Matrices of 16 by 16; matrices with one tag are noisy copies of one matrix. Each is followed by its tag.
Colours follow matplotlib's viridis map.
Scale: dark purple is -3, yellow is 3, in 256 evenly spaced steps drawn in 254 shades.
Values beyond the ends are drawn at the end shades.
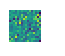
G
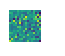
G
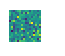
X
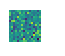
X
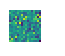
G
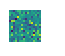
X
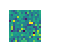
X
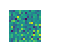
X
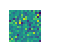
G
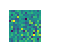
X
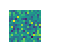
X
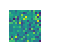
G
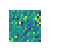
G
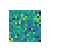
G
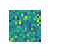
G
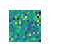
G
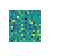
X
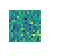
X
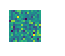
X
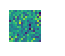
G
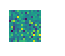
X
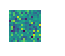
X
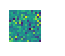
G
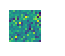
G
